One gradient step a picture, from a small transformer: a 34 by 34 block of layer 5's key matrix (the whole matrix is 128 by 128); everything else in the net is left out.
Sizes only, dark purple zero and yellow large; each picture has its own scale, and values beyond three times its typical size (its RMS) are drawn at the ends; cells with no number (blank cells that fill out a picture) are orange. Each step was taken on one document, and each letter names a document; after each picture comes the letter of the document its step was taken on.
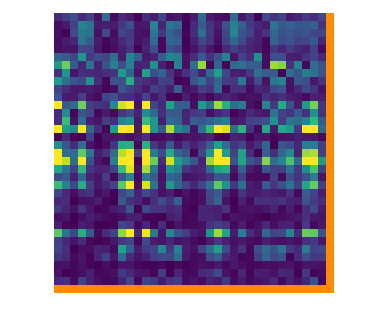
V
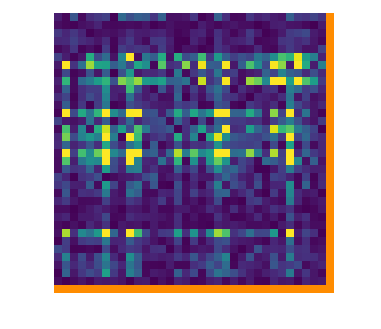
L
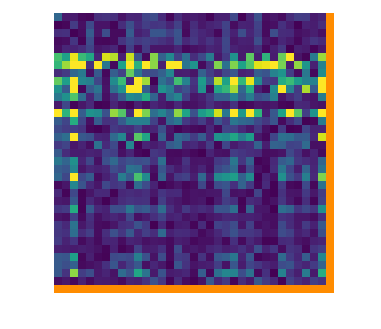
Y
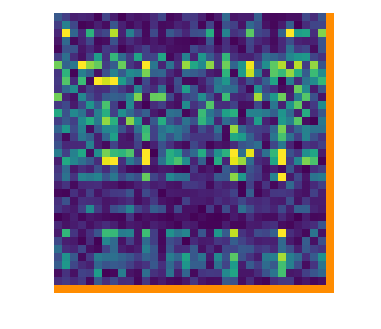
L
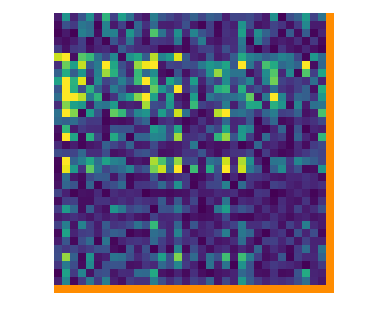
Y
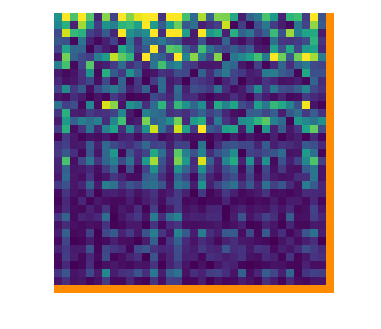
V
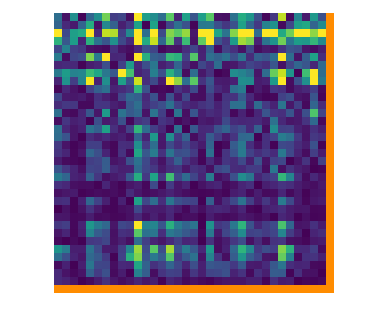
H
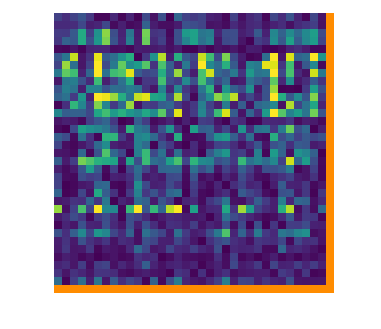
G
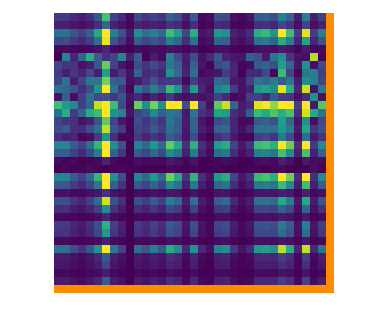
H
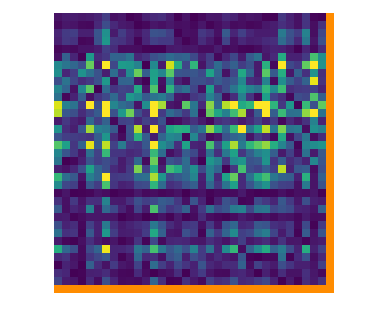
H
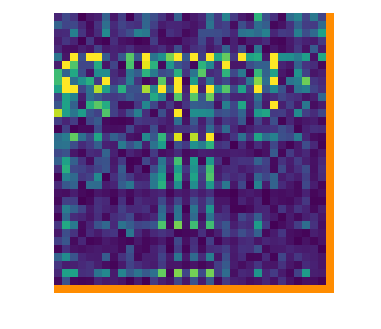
Y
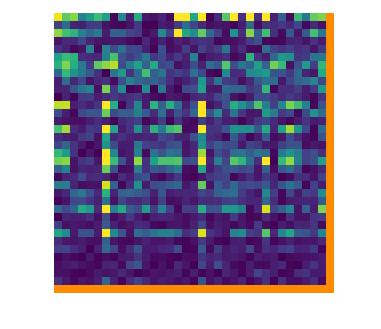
V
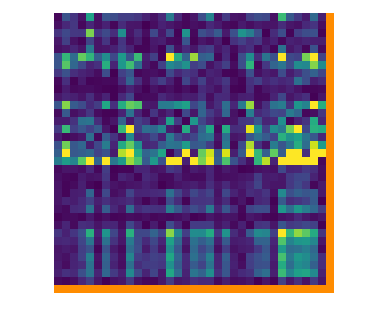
L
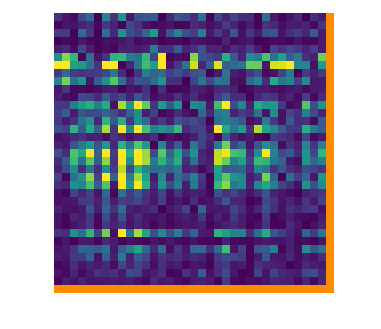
V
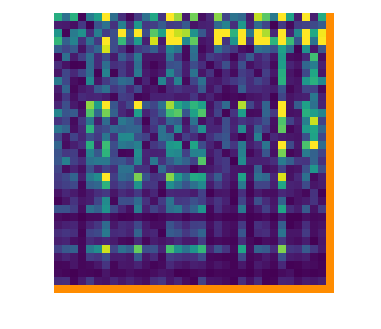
H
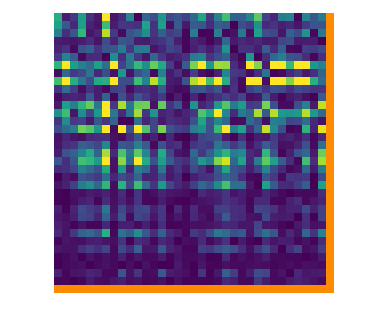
V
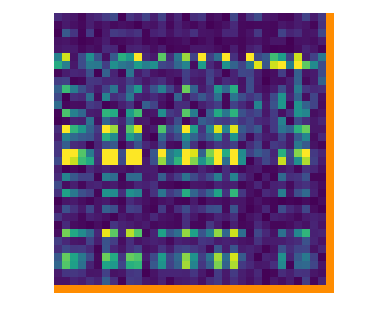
L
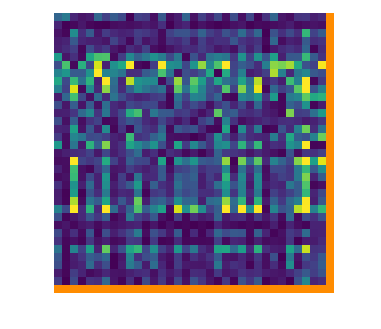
G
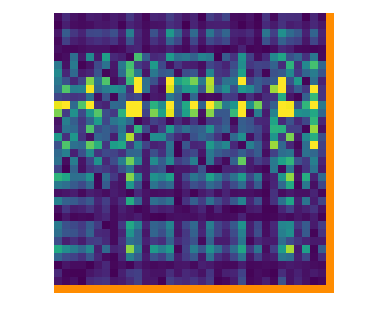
H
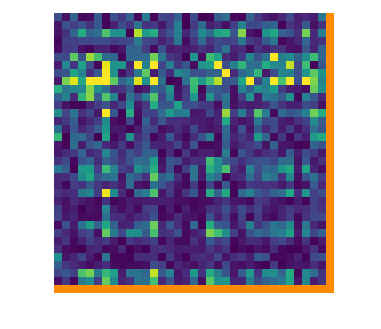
Y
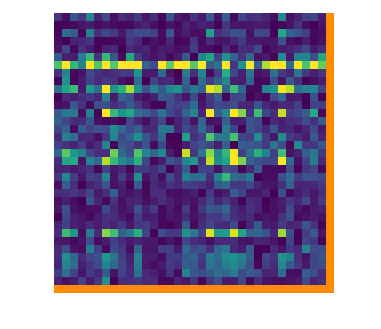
L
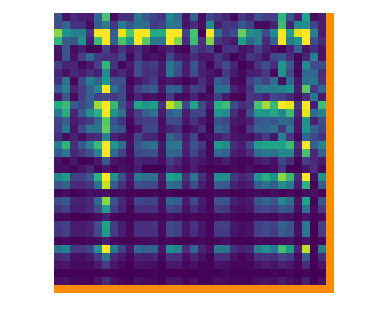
H
